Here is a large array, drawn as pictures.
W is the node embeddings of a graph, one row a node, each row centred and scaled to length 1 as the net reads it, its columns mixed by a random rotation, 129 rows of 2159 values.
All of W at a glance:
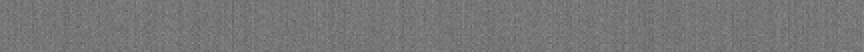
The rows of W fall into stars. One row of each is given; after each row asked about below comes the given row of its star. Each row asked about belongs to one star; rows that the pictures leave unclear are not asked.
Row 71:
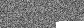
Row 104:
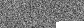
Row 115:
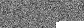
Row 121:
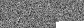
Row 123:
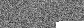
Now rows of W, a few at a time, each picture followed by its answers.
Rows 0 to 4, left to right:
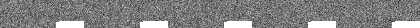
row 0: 71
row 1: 121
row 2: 104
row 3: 115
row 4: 121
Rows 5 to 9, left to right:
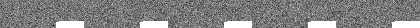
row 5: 104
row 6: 71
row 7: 115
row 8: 121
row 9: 71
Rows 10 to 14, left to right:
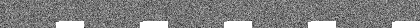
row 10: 121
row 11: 123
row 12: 104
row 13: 71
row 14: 104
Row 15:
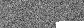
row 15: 71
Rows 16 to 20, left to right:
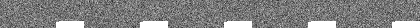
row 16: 104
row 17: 121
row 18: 115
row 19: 121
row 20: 104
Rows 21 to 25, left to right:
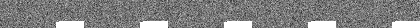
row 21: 115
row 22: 123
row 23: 121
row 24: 123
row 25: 71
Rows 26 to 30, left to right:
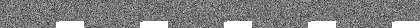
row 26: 71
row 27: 71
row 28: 121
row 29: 123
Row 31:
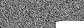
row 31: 123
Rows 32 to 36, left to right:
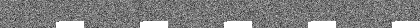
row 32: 115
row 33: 115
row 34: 121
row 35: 104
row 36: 121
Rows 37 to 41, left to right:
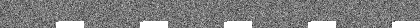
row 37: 121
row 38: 121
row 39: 115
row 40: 115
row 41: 115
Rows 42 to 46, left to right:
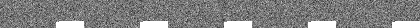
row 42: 104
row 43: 104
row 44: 121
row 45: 71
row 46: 115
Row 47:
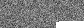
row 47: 115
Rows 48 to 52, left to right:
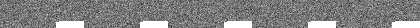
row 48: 123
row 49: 121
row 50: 115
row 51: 71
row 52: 123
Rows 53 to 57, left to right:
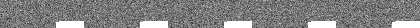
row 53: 115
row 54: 71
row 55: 71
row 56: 121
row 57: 104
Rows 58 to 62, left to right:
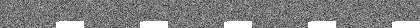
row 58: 71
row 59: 104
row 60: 104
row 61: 121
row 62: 115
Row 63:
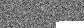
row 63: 71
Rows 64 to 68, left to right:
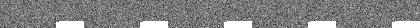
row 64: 121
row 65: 104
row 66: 71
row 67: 71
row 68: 104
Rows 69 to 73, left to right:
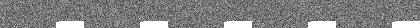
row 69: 104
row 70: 104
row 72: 123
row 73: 123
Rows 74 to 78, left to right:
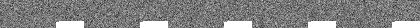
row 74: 104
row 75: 121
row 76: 71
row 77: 104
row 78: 123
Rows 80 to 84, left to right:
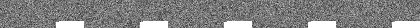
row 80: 121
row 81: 121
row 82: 71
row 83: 104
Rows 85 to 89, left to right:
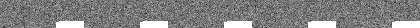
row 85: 71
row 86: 104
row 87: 104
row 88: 115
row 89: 115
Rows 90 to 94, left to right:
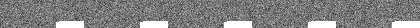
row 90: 71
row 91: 121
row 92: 121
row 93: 71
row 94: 123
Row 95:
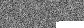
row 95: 123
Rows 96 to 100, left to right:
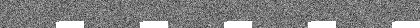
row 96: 71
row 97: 121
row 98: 104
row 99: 71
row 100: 115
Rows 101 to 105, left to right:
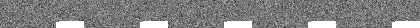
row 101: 104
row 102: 71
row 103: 123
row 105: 121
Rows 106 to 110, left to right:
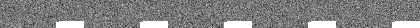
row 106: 123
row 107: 121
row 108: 121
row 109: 121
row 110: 71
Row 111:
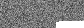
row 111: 115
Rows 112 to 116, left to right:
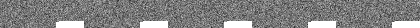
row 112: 121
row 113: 115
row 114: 104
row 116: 123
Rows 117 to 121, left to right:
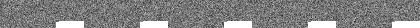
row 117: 104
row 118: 71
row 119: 115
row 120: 71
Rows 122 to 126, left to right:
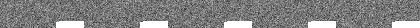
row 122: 71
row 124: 115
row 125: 104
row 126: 123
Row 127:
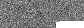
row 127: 115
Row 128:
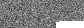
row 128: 115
